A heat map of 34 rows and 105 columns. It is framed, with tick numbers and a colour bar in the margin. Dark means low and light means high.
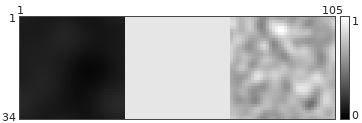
The table splits into one row of 3 panels. Panel 1,1: very low, smooth, faint in contrast. Panel 1,2: very high, flat. Panel 1,3: high, blotchy.
